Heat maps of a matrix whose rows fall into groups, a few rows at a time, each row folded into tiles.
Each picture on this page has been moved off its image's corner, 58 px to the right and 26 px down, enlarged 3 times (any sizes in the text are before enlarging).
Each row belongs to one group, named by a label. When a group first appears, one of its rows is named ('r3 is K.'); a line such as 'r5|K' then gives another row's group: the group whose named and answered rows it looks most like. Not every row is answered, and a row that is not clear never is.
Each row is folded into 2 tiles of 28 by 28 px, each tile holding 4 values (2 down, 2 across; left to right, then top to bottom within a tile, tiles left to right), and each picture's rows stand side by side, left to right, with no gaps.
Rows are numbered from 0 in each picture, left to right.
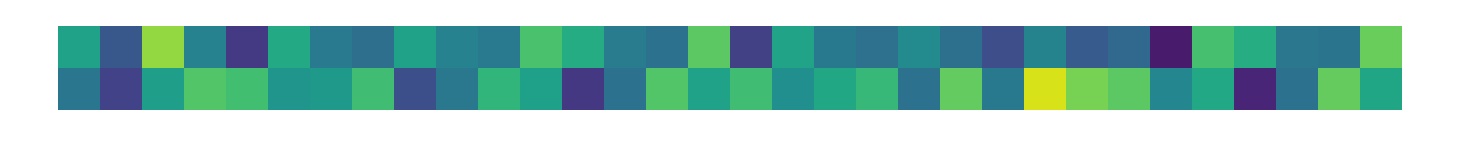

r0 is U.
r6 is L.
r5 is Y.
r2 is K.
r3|K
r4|L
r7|K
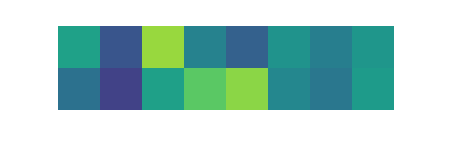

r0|U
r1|L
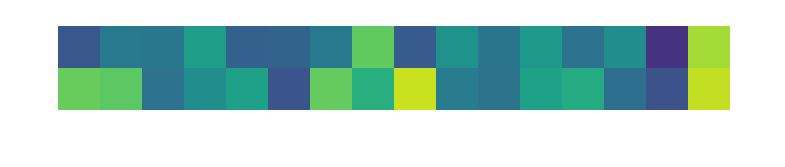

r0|L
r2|L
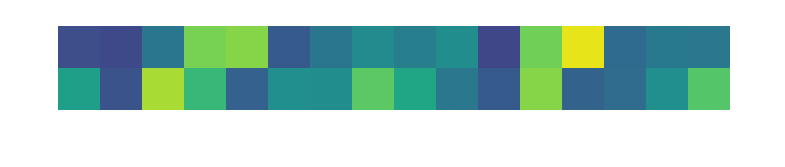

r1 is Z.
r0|K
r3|Z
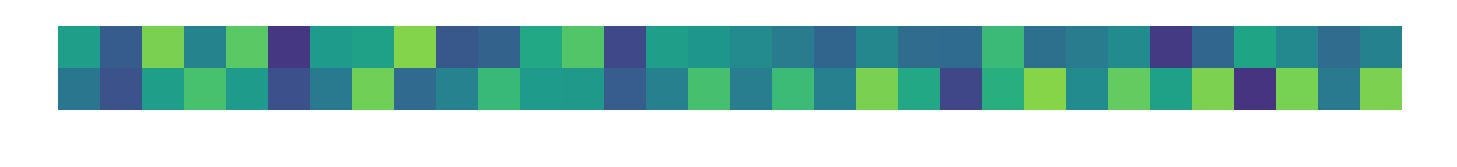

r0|U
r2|Z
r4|Y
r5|U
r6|Y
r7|Y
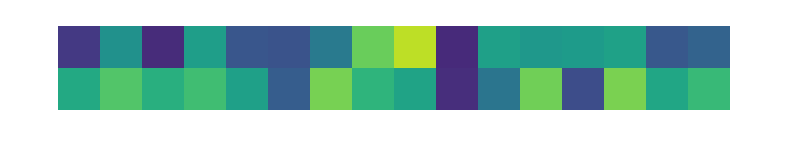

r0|L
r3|Y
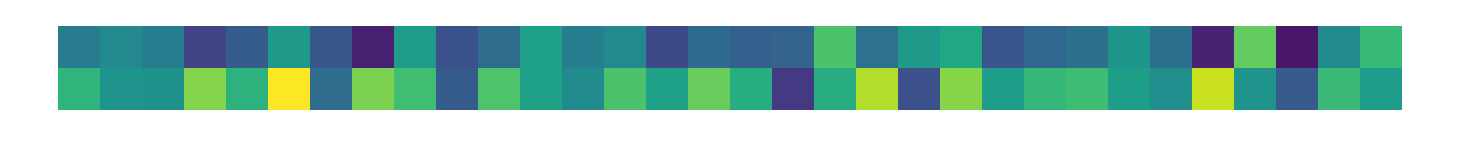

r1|Y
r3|Y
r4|U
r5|Y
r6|Y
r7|Z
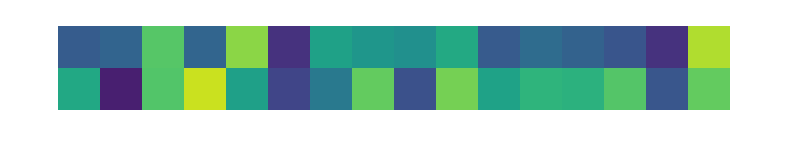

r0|U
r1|Z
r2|Y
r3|L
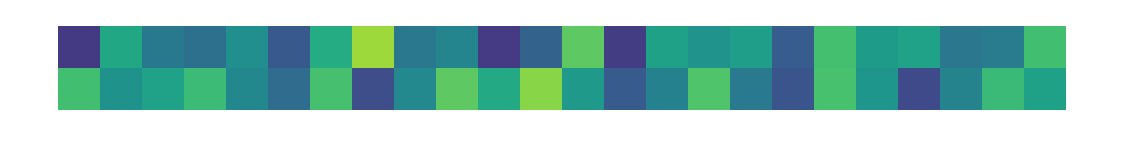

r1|K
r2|Y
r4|U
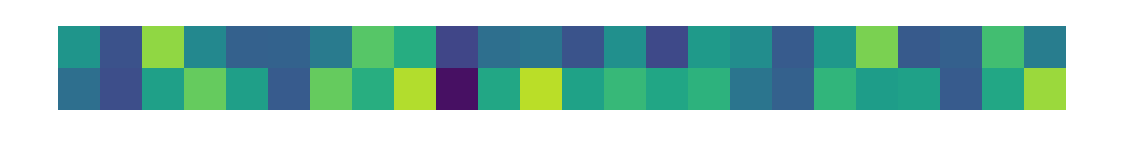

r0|U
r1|K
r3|L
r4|K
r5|U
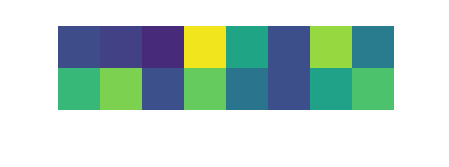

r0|L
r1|U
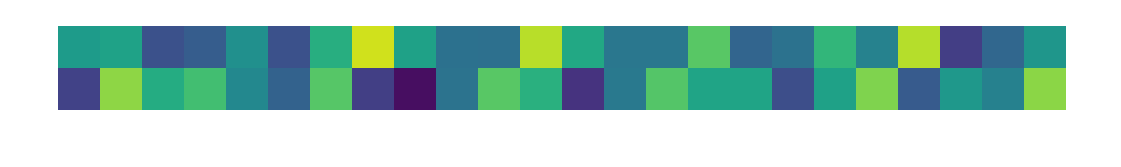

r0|Y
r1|K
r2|K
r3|K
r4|U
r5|Z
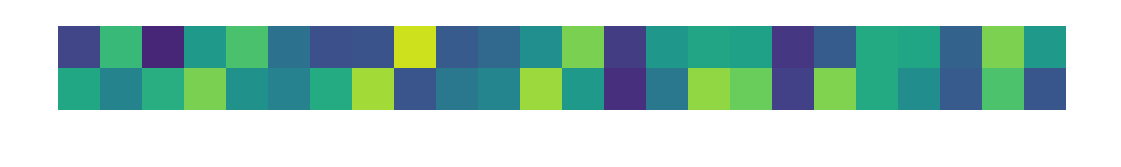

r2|Z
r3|Z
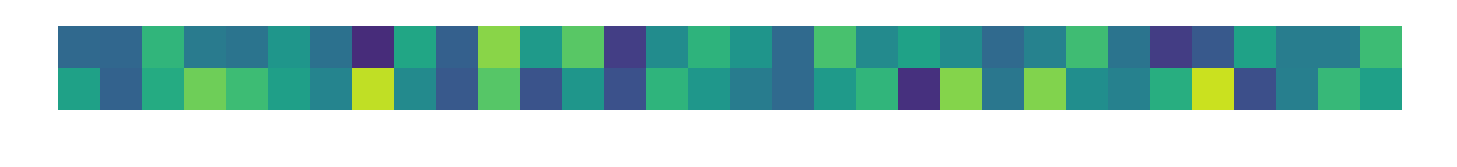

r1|Y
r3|Z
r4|U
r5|Y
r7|K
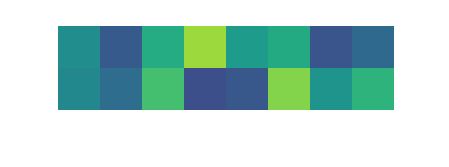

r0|K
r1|Y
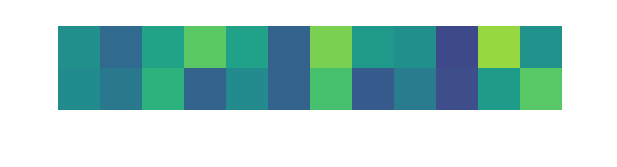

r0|K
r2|U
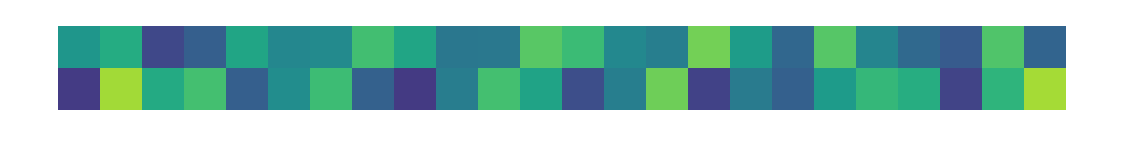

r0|Y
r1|K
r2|K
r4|U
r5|U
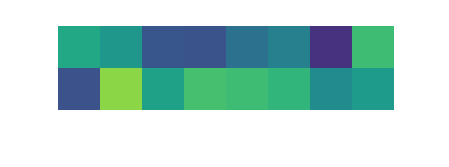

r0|Y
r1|L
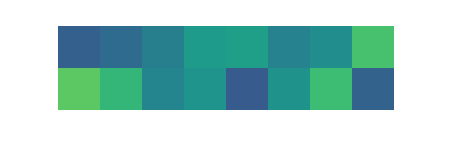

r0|L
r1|K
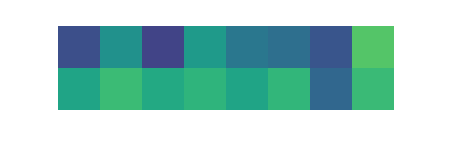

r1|L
